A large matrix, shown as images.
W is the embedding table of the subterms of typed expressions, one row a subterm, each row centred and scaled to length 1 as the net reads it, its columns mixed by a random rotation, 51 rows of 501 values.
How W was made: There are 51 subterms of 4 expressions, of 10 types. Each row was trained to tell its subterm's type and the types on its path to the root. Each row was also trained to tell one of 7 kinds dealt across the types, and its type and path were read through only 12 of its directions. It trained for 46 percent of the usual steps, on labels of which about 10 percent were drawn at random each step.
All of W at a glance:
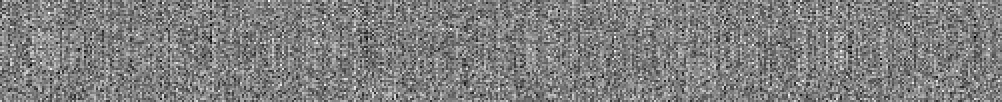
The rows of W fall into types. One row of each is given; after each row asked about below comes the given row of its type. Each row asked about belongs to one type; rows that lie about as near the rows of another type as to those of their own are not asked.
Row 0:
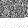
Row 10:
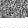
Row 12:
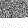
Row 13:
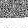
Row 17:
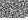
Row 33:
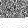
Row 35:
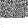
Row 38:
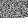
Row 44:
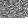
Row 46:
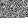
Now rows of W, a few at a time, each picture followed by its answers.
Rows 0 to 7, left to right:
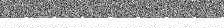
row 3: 0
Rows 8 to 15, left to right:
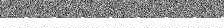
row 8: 38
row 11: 12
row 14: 44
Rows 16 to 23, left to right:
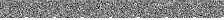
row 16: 0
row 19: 33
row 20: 0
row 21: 12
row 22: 17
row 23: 17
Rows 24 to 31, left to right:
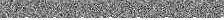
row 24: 35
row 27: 17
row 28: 0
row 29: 13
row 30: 33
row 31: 17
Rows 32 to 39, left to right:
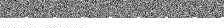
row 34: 38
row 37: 33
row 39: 35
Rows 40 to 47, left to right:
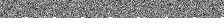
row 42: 33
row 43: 44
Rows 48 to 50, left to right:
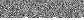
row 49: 10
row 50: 12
